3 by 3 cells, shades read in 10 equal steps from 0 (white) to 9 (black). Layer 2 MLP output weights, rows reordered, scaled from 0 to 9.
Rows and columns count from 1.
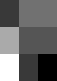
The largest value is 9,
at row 3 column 3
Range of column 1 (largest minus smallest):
7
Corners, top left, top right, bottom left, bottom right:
7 5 0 9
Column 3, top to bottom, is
5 6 9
